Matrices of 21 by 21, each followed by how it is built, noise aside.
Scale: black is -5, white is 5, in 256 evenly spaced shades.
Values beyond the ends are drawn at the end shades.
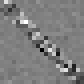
banded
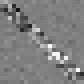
banded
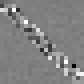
banded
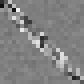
banded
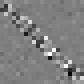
banded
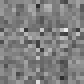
low rank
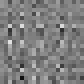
low rank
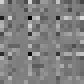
low rank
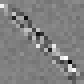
banded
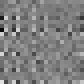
low rank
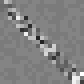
banded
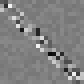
banded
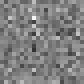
low rank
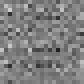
low rank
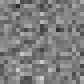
low rank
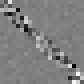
banded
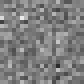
low rank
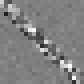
banded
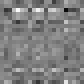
low rank
